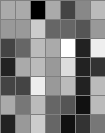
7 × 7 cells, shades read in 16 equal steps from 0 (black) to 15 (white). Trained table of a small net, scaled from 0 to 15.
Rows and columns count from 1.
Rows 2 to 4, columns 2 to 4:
9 12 6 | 6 11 10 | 10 11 9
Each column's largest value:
10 10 14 10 15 8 14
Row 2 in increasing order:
5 6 6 9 9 9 12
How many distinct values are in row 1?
5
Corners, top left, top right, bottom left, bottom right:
10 11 2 7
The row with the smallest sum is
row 7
